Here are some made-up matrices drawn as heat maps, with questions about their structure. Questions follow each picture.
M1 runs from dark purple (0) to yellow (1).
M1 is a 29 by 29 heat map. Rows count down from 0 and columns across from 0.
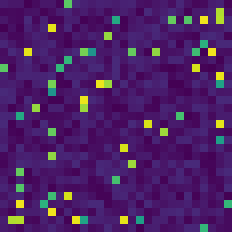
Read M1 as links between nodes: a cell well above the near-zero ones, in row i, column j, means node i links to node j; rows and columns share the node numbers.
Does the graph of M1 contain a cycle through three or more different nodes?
no
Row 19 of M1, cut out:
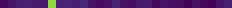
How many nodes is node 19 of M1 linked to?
1
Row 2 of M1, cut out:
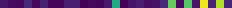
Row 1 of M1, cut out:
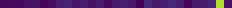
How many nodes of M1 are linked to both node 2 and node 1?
1
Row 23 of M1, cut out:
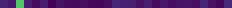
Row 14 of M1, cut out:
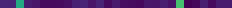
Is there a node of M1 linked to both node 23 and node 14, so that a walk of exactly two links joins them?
yes
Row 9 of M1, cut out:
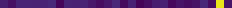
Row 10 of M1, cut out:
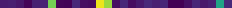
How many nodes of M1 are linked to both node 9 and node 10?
1
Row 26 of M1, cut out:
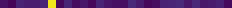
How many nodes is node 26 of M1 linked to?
1
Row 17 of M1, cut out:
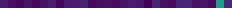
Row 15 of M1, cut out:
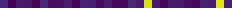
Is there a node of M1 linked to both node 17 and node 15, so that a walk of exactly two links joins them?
yes
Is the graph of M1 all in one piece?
yes
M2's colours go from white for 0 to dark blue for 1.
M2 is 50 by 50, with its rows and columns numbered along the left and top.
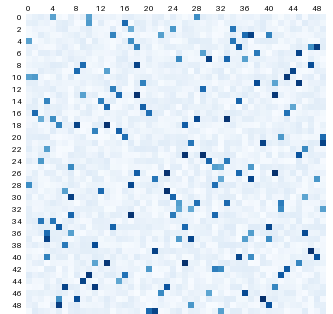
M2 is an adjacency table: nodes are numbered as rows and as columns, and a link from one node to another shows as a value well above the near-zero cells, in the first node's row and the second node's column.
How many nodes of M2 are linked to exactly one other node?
0
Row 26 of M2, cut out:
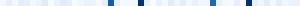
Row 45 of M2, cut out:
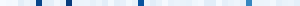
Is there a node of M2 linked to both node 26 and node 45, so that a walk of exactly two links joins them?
yes
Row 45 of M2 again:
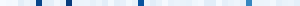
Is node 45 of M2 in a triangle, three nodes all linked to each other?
yes
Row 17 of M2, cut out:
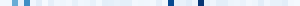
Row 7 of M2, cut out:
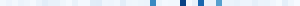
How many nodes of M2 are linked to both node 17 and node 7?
1
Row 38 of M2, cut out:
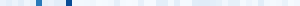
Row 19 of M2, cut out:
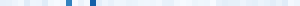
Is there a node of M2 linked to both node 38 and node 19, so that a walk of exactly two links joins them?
yes
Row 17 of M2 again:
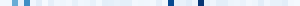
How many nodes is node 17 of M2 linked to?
4
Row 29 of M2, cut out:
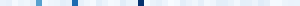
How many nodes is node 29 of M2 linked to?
3
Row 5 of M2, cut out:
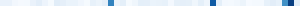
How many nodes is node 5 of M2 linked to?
4
